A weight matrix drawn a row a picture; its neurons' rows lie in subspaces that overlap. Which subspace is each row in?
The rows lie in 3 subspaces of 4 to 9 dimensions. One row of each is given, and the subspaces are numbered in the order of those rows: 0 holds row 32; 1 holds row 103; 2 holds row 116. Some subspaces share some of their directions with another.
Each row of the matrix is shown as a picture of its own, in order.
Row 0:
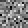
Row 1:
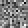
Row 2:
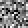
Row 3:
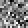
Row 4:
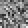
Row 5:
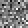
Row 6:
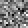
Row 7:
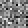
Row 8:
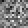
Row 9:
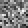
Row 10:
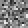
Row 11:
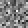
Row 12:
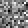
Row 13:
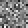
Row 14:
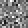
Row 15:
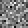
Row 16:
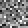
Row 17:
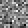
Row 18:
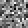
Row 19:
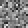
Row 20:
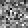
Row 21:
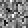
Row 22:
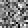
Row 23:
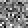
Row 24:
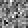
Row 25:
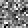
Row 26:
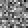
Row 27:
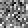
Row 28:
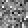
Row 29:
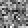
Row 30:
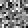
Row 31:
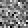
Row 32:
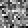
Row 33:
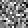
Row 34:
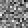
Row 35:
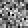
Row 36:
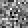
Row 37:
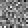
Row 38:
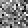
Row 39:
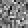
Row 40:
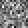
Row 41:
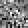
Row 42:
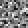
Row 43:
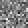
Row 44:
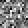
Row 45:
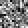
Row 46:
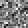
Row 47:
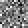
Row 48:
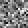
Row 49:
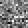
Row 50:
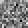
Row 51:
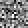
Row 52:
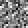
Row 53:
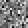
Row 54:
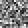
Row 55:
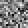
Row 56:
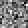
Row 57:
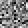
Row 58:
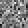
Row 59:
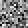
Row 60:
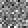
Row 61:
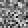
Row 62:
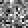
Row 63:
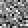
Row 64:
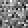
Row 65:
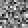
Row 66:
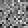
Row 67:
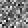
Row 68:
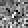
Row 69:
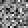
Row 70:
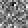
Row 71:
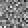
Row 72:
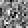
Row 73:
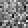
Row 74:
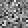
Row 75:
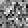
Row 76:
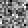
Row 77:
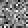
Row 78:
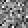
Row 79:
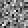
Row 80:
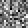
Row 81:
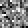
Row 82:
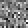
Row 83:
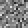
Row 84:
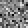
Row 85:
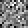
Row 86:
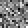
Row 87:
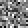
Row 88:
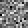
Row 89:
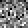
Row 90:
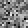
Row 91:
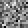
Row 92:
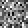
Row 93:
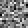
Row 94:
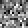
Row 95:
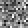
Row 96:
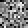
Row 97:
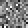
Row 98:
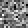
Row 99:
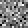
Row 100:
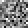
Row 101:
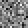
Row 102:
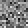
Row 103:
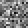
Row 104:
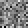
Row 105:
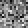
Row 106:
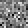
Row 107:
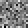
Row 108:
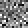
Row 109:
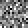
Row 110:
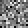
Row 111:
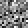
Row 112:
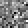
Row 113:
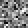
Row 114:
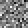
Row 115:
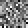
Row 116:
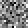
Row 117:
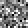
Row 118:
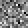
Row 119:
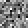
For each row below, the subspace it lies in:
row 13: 0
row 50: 2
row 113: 0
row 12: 1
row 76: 1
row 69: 2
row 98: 0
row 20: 1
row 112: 1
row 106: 2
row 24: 1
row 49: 1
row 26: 0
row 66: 2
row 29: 0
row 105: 1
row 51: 1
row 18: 2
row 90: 1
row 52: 0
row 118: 1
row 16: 2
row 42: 0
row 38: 1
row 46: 0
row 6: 0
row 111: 1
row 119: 2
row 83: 0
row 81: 0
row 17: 1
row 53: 2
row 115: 0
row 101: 2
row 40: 2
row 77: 0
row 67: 2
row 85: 2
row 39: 1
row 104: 1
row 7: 1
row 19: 0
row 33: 2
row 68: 1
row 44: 2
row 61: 1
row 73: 1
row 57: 1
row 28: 2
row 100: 2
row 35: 1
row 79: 1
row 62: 1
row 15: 2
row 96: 2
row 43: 2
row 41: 1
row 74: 1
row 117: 2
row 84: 0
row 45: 0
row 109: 2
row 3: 1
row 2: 0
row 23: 2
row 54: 1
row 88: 2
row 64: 1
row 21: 1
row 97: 0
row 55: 0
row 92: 2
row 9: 0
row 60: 2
